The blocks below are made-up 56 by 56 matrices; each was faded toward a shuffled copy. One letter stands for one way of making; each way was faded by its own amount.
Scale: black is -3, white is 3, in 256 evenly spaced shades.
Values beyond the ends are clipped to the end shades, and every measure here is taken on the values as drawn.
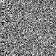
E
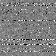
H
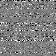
H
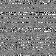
H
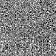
E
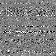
H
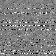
H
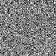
E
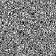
E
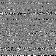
H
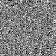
E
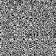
E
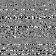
H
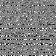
H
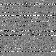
H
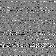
H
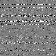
H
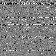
H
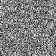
E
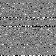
H
